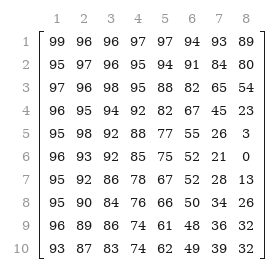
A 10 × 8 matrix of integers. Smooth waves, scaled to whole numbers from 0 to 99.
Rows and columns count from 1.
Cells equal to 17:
0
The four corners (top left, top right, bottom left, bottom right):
99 89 93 32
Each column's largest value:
99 98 98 97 97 94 93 89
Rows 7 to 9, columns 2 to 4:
92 86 78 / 90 84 76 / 89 86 74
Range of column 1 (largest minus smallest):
6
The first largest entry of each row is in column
1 2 3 1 2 1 1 1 1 1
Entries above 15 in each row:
8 8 8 8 7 7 7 8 8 8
